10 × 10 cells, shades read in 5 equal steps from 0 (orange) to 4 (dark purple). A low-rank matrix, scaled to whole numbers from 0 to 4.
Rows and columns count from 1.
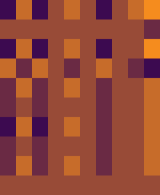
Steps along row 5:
down up down down up up down same down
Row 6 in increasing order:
1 2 2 2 2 2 2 3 3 3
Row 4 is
1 3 1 2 3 2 1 2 3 4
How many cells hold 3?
17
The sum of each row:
21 21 22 22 20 22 22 22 20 20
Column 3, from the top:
4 2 4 1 3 3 4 3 3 2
